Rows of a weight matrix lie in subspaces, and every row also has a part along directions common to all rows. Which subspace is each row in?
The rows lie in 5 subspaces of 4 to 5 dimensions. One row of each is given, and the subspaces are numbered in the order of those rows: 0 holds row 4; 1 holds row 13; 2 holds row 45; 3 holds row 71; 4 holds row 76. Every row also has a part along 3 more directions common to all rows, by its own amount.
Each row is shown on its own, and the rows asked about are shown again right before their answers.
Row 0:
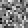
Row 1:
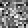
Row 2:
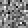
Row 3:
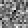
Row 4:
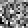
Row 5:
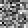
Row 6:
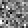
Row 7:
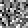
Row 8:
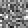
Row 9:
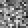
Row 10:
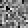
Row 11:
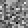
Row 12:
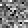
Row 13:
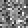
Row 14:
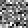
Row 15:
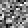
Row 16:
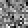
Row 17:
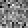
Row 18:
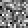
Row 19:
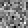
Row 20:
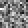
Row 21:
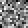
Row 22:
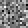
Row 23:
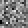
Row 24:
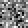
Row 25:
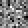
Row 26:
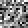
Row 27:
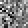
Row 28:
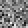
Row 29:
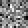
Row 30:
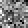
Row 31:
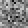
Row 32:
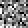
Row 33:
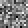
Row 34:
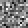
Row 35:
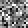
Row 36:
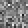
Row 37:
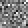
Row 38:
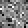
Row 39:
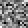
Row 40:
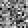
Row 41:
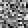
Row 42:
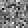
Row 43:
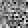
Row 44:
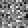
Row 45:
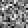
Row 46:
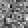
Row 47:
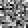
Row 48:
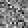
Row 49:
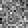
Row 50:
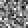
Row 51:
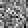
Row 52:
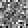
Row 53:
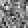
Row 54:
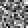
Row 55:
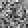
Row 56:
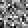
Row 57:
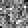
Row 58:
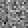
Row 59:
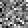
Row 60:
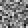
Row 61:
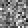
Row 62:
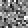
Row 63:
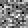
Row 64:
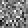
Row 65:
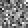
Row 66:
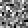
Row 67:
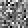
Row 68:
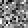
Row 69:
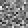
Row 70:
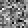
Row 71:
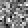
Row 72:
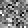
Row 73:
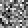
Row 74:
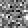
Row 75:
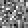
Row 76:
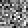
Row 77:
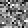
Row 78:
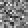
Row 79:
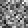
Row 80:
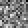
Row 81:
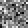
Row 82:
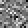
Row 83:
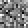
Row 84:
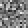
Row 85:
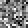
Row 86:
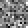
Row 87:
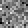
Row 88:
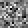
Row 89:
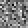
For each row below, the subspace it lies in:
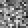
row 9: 3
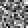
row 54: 4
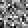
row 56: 2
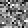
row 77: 1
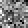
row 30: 4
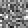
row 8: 3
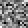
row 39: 2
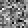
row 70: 1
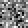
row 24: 1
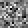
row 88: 1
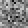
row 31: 4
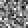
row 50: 4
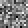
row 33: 2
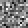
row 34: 3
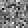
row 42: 1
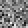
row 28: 4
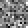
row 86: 4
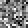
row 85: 4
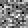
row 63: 2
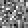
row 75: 0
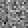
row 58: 4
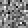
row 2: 3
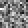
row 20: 2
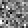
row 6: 0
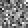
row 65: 4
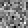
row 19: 4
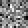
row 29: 3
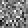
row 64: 0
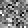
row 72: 2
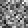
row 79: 4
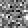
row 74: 3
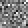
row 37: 4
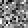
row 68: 0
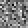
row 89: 4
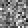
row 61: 1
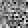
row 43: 4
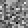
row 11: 3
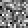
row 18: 0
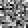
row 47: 2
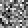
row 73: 0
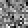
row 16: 4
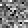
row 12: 0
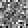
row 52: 1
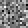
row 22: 3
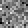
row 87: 0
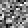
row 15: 3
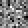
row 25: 3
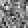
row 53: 4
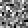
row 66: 0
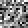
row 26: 3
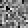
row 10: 0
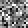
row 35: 1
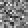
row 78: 2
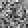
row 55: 1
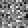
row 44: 3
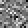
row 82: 2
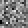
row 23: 0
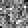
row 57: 1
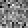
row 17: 1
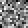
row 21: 4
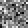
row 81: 1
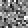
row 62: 3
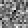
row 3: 0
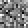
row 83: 2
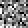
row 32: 2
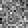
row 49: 0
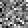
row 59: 4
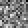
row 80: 0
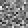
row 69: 3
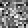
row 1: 1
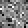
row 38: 2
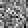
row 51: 2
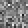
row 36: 2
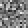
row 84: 0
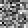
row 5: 0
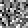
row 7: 0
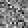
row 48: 1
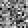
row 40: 1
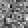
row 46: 3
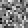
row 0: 0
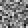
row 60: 4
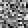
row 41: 3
